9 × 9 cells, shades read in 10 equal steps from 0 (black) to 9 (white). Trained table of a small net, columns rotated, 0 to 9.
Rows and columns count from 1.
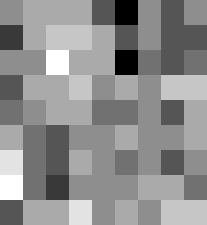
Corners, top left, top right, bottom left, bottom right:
5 5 3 7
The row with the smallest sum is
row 1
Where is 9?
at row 3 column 3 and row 8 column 1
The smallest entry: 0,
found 2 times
